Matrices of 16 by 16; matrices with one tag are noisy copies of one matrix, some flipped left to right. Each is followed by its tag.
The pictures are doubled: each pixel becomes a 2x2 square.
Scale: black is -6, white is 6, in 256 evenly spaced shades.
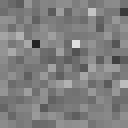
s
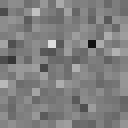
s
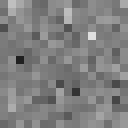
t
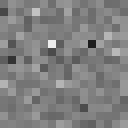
s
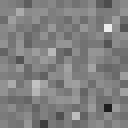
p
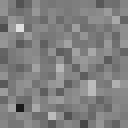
p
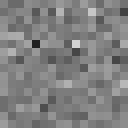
s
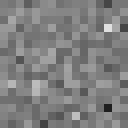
p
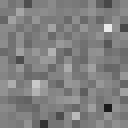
p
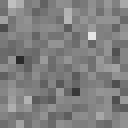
t
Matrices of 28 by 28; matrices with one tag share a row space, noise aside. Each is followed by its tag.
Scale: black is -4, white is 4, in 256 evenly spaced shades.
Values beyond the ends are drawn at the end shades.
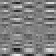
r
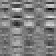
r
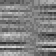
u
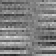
u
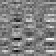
r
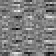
r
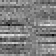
u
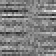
u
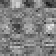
r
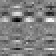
r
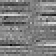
u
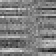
u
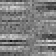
u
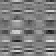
r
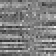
u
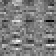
r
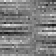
u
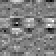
r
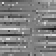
u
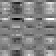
r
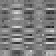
r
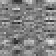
r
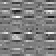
r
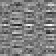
r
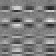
r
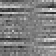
u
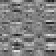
r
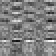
r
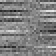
u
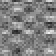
r
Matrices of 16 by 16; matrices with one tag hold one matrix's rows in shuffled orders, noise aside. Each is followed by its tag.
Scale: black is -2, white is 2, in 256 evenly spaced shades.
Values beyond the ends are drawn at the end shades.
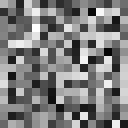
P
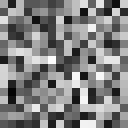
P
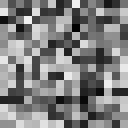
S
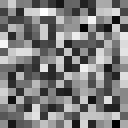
P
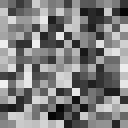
S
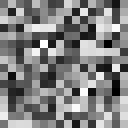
P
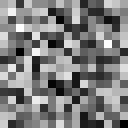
S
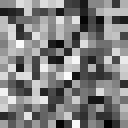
S
